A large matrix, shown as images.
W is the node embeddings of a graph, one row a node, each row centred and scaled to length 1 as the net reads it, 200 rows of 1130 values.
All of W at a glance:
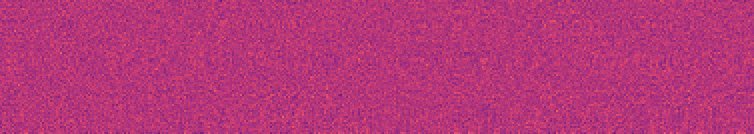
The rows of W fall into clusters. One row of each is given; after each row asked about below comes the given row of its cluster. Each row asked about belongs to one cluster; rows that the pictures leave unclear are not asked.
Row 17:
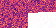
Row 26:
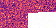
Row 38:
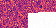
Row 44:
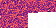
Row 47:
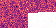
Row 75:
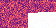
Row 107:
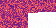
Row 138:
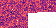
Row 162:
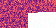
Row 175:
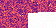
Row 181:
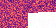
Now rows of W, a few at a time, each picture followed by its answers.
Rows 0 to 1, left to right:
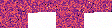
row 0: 175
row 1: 175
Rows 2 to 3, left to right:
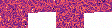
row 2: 107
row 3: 26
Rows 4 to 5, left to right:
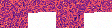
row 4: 17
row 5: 181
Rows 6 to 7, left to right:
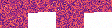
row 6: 138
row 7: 17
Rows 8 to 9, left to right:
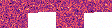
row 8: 47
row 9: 175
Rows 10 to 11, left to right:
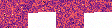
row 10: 181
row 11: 75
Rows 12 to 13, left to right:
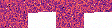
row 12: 26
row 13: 26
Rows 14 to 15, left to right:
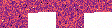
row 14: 47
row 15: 38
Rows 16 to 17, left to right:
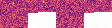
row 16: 44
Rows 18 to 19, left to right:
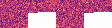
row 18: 162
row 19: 44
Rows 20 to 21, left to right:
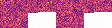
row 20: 38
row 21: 175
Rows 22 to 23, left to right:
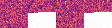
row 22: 181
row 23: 38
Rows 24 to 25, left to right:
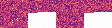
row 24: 138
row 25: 107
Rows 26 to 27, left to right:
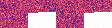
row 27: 47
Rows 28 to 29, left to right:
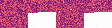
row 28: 175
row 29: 181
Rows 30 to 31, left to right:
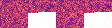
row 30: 75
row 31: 75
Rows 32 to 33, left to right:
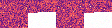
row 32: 162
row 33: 75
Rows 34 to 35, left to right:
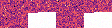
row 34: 138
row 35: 38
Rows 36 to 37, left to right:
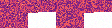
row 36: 26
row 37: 138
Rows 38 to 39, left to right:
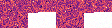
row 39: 138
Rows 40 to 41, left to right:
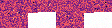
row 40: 175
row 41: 138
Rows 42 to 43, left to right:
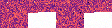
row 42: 75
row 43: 38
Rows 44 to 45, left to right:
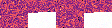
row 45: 138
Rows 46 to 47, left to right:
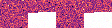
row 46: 44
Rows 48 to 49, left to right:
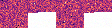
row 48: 17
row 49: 107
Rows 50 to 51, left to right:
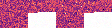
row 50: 162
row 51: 162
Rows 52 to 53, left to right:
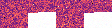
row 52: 75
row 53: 44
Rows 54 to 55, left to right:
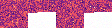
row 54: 138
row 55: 75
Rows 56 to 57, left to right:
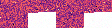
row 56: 26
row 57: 17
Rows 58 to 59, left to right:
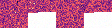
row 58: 17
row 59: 181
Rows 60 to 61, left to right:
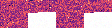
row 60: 138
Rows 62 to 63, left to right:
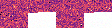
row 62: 138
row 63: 107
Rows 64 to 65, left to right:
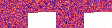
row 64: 181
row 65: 38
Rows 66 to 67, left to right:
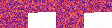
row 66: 162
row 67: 75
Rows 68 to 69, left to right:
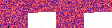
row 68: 181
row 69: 47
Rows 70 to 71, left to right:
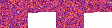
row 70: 17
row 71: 75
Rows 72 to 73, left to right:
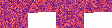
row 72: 181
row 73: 138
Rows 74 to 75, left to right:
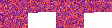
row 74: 17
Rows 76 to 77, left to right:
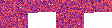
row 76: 175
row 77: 162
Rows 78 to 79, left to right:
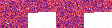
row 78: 47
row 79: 47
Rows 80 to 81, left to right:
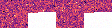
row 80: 75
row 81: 107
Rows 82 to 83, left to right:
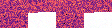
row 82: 162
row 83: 47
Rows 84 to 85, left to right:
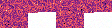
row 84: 107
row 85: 175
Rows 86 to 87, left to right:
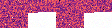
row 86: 162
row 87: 26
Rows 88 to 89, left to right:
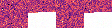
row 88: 17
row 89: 17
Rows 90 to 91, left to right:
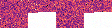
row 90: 17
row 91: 47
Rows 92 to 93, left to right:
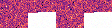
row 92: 17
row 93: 17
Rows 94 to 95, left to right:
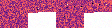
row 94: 47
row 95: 162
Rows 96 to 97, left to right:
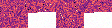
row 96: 162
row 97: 181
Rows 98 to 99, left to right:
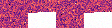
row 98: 162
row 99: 181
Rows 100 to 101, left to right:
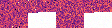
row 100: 17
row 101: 47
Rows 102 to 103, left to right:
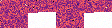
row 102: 47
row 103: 138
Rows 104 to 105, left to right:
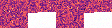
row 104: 138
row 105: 181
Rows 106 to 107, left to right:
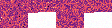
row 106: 38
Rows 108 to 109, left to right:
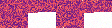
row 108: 107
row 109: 138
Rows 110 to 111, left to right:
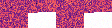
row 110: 162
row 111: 17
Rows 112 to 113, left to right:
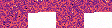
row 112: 38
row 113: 38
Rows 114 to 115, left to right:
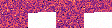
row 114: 44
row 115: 47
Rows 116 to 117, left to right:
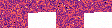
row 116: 181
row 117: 44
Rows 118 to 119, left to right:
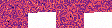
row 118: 107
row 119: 181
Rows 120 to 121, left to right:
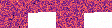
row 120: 17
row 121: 175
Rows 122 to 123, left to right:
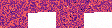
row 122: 138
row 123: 181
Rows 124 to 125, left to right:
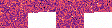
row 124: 26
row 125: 47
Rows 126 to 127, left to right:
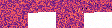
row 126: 181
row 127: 75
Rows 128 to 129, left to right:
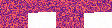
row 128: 44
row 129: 26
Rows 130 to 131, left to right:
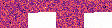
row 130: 38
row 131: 175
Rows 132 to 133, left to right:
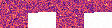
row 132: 44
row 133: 175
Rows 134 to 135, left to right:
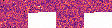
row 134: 26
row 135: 107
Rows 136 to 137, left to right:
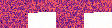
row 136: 162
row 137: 162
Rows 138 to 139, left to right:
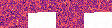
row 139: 38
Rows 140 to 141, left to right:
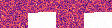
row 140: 38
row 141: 181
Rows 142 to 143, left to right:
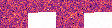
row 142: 75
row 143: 75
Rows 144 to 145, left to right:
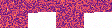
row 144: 44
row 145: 26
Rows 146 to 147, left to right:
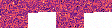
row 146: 44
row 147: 162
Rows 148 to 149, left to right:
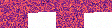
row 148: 26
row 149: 175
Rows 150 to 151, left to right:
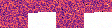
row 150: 44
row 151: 47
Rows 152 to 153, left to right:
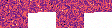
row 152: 138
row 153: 107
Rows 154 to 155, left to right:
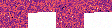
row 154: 162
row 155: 26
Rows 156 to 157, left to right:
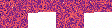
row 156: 38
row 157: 75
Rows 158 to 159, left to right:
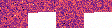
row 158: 75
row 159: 47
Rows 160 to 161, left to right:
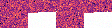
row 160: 75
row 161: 175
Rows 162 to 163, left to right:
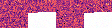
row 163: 175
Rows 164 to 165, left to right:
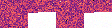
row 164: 181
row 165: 38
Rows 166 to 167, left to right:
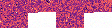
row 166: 38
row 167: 162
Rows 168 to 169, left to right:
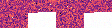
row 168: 162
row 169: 181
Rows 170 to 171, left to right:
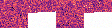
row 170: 175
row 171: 47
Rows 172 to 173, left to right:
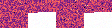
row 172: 162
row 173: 181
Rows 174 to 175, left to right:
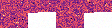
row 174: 138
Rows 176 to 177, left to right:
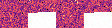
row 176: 162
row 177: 181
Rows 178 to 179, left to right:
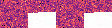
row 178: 26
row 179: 138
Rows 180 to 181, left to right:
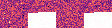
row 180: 181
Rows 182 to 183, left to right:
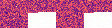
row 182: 47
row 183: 175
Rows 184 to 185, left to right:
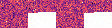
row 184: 17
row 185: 175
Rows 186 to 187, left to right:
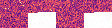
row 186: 162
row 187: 38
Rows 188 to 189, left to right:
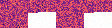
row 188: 17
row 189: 175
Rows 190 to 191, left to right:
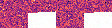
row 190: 175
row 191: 138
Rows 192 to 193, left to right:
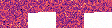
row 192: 38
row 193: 162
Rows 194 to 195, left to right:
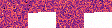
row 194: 181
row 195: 47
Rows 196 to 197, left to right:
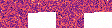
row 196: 175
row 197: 38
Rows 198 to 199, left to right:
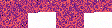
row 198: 38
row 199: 38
